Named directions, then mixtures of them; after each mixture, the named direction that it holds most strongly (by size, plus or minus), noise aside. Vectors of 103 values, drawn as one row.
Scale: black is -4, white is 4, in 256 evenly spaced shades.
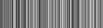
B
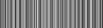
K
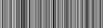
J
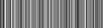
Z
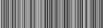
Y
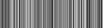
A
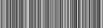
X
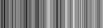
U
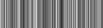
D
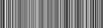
Z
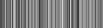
B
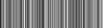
Y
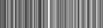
K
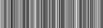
D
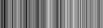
U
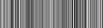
A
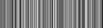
K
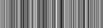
D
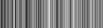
U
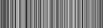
K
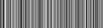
Z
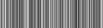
X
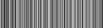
Y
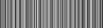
K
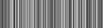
A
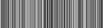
Y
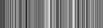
U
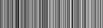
B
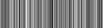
A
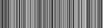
A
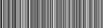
J
